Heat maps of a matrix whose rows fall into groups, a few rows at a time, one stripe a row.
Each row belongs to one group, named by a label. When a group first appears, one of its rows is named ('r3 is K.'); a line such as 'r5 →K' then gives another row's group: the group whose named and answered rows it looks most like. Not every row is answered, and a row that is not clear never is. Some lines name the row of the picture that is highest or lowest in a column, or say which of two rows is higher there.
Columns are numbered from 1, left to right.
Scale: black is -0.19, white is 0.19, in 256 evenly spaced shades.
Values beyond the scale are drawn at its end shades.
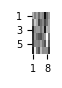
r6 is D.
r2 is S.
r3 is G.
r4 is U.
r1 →S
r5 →U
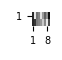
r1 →D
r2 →U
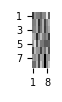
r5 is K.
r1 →U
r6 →U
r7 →S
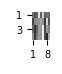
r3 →G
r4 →G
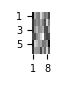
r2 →U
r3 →G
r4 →G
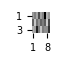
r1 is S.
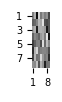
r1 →K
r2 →G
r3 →K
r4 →U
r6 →D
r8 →S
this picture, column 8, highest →4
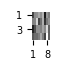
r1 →G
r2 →S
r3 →U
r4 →U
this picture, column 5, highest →4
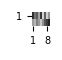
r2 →K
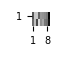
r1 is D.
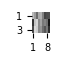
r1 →K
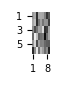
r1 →K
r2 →K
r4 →S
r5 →K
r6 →D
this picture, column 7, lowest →4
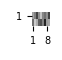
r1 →K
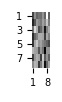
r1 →U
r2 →U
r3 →S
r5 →D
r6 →S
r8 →S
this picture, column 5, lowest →7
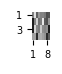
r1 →K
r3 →D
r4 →K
